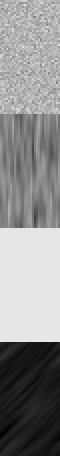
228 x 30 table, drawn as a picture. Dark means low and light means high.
It is made of 4 by 1 panels. Panel 1,1: high, fine-grained. Panel 2,1: middling, streaked downward. Panel 3,1: very high, flat. Panel 4,1: very low, slanting up to the right, faint in contrast.
